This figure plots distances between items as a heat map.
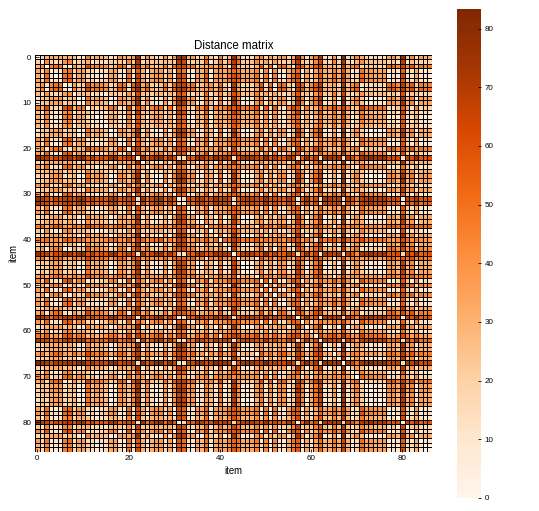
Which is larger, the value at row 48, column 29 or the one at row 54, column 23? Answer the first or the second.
the second
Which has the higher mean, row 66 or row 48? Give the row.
48
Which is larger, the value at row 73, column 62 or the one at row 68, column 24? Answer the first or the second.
the first
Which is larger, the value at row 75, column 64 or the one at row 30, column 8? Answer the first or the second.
the second
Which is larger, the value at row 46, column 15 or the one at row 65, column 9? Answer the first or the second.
the second
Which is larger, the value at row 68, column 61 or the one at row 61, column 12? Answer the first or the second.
the first
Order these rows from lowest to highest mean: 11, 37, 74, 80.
74, 11, 37, 80
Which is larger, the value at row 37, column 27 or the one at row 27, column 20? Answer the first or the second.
the first
